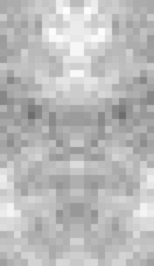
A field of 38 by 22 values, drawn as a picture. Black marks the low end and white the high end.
The ninth with the highest average is the top middle. No regular stripes run through it. There is no overall slope. No single row or column stands out from its neighbours. The left and right halves mirror each other. The field is mottled with small blotches.
